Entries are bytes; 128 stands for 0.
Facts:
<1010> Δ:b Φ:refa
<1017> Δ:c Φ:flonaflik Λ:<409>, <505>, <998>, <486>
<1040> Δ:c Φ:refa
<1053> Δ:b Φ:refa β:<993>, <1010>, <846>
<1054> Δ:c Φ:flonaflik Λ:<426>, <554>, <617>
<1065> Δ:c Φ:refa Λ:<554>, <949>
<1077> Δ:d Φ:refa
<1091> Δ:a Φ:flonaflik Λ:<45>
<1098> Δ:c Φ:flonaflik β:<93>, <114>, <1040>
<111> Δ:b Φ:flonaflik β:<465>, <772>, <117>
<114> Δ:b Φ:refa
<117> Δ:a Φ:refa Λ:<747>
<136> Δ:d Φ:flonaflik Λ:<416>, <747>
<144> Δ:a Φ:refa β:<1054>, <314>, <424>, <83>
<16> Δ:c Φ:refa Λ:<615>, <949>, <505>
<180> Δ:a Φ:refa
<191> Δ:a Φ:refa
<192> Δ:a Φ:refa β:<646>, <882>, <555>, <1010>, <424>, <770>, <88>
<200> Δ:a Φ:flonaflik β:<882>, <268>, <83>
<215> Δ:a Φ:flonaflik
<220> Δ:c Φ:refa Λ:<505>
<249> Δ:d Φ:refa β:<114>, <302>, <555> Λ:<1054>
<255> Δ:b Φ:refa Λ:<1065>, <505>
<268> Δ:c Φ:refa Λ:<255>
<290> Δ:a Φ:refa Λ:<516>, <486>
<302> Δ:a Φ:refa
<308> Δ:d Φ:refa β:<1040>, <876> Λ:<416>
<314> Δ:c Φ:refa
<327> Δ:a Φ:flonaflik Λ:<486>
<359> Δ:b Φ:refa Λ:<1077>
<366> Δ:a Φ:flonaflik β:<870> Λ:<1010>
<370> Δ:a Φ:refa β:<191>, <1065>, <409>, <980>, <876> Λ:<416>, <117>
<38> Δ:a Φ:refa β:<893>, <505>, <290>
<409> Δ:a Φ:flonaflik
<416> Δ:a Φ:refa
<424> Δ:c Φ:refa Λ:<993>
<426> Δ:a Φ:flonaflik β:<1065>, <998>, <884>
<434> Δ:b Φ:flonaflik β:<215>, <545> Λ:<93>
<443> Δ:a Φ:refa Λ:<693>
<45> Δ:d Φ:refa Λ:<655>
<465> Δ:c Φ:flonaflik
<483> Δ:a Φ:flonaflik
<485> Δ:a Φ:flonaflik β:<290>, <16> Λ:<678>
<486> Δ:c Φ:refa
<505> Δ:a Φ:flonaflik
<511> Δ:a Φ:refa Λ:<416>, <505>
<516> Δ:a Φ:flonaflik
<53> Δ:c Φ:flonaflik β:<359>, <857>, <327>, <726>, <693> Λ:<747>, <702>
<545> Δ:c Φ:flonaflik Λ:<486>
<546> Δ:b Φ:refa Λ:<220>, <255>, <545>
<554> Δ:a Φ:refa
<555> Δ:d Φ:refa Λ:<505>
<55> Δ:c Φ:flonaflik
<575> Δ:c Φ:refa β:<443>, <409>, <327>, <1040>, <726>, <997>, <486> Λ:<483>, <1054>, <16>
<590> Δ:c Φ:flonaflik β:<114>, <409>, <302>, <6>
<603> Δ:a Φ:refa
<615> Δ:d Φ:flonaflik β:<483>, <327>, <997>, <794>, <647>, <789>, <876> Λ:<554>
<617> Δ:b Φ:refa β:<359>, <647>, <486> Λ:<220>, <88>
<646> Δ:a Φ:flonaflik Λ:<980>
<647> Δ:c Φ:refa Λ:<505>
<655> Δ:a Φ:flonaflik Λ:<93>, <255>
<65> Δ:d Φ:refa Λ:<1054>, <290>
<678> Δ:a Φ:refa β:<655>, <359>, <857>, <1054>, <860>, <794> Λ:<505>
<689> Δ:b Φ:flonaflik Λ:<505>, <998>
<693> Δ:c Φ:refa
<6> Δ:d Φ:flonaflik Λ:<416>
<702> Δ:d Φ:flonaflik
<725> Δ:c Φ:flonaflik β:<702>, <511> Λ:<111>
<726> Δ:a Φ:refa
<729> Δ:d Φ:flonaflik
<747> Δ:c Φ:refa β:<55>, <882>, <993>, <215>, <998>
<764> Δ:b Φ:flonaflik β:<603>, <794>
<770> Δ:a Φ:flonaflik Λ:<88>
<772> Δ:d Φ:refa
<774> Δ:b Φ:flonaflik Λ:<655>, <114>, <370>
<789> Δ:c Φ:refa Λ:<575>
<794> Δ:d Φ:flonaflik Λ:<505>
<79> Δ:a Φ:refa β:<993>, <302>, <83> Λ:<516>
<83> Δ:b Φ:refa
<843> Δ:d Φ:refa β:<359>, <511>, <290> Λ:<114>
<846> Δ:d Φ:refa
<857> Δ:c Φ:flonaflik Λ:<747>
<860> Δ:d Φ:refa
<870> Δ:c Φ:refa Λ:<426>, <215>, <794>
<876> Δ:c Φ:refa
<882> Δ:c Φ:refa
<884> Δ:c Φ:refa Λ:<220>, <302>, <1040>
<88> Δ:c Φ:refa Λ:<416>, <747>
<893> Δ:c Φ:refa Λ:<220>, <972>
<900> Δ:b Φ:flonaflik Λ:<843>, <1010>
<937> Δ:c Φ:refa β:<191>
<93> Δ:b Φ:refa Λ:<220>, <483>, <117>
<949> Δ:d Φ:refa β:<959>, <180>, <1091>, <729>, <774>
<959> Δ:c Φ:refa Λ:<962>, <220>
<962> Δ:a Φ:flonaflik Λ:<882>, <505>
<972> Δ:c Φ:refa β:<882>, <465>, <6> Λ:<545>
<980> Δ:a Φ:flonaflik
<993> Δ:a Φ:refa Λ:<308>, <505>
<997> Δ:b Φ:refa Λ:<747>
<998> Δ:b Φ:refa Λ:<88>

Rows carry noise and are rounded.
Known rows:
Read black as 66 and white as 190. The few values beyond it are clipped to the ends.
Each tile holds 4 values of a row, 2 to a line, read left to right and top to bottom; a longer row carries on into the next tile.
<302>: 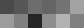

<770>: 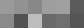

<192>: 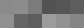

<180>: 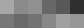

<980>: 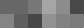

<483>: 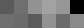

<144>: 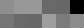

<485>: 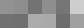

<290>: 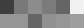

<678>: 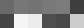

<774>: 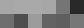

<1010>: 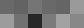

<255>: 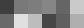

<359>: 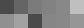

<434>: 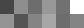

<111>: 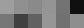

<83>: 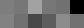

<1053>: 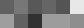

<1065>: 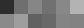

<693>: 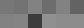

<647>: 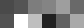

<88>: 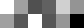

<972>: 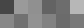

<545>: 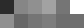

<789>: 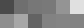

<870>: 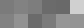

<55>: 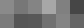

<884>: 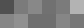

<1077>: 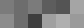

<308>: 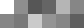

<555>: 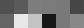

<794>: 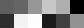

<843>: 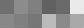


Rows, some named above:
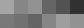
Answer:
<180>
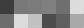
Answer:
<255>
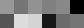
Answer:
<993>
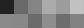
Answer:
<327>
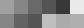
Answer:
<949>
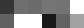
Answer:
<220>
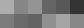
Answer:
<180>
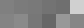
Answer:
<870>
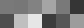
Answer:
<962>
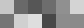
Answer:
<511>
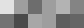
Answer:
<53>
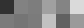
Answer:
<615>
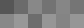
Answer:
<443>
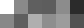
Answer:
<416>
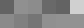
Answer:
<65>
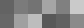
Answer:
<1017>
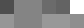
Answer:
<45>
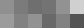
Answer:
<998>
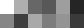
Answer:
<747>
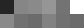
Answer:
<545>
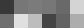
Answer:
<255>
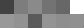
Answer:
<290>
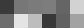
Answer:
<255>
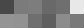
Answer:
<268>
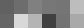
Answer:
<16>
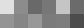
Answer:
<997>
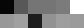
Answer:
<486>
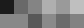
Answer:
<327>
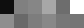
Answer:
<545>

